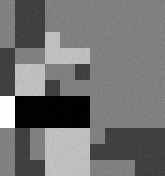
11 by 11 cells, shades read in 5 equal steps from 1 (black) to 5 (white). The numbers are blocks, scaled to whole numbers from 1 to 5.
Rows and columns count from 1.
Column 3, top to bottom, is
2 2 2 3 4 4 1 1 3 3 2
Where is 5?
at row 7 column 1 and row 8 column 1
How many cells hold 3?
66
